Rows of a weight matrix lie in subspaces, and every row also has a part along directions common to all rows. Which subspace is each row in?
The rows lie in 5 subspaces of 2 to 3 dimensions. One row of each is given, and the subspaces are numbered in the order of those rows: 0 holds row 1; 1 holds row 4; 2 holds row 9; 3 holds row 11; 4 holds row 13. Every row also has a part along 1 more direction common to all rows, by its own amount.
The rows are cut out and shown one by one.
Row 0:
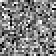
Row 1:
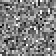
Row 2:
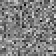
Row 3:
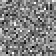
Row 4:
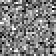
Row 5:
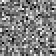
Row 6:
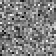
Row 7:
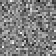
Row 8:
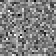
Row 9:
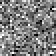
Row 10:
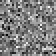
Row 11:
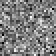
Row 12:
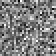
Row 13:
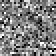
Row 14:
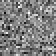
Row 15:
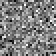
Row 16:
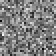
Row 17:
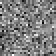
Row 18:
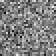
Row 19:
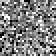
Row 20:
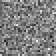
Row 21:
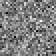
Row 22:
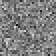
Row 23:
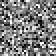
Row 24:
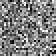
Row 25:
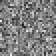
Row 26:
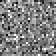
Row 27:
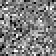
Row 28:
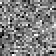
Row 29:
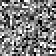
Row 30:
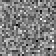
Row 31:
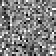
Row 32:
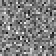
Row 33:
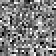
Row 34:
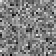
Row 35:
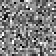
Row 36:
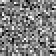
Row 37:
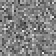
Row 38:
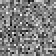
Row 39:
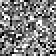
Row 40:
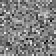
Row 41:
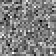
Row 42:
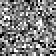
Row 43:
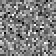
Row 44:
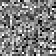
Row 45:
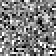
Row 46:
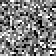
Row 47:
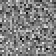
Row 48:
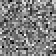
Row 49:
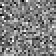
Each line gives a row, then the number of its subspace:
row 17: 2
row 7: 1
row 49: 2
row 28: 2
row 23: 2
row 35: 2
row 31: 4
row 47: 3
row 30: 0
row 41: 1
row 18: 4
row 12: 0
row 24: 1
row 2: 3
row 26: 4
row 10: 4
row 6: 2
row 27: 1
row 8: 4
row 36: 1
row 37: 0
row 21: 3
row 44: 0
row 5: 1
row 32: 4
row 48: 1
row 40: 2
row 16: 3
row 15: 3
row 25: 3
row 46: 2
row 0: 4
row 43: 2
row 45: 3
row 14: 4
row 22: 0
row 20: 0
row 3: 1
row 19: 2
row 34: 3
